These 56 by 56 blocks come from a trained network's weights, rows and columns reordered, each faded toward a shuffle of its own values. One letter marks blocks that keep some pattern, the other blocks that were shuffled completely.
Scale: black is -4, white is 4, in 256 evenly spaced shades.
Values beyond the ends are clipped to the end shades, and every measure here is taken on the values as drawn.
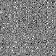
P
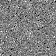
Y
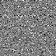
P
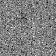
P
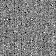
P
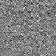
P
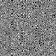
P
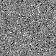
Y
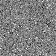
Y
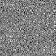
P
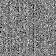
P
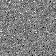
Y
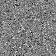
Y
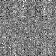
P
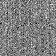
P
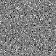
P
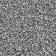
Y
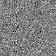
P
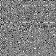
P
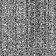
P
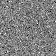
Y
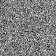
Y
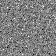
Y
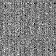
P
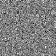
P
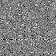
P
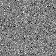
Y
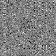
P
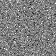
Y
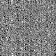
P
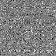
P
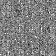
P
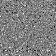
P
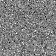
Y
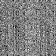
P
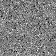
Y
